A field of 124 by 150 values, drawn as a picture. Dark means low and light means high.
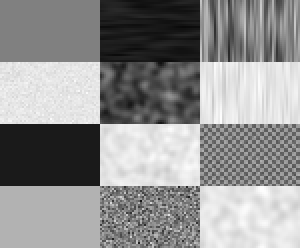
The table splits into 4 rows of 3 panels. Panel 1,1: middling, flat. Panel 1,2: very low, streaked across, faint in contrast. Panel 1,3: middling, streaked downward, strong in contrast. Panel 2,1: very high, fine-grained, faint in contrast. Panel 2,2: low, blotchy. Panel 2,3: very high, streaked downward, faint in contrast. Panel 3,1: very low, flat. Panel 3,2: very high, blotchy, faint in contrast. Panel 3,3: middling, checkered, strong in contrast. Panel 4,1: high, flat. Panel 4,2: middling, fine-grained, strong in contrast. Panel 4,3: very high, blotchy, faint in contrast.
